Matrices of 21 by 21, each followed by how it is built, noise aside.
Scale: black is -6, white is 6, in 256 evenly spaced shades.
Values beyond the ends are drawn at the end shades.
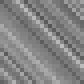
Toeplitz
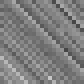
Toeplitz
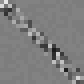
banded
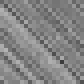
Toeplitz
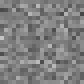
low rank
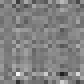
low rank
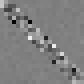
banded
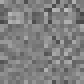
low rank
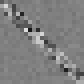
banded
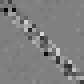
banded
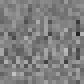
low rank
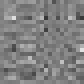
low rank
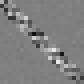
banded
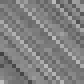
Toeplitz
